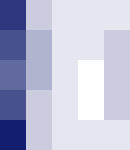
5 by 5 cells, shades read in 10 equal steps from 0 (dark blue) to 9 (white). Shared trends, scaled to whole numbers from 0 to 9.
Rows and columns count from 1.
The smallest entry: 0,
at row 5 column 1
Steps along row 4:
up up up down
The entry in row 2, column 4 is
8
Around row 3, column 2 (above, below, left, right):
6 7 3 8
